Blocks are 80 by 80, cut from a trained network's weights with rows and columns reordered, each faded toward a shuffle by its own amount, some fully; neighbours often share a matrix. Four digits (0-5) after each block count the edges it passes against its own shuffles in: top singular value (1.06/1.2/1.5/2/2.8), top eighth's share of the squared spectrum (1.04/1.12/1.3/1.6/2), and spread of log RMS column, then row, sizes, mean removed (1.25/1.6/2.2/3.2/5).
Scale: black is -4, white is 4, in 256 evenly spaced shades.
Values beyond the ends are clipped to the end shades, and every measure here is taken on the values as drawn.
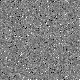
1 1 0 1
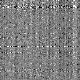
4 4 0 3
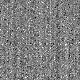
3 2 0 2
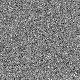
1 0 0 0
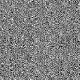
3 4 2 2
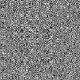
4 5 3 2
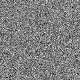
2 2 0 0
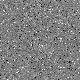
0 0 0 0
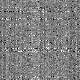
3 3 0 3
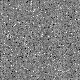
1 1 0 1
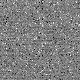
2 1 1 0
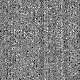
3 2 0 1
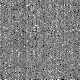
2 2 0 1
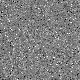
0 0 0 0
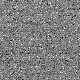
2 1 0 0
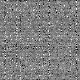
3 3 3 0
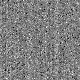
2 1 0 0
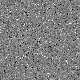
0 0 0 0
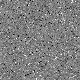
0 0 0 0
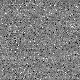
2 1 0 0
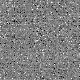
2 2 1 0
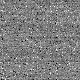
2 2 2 0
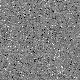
0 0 0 0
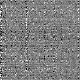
3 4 3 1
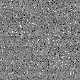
2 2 1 0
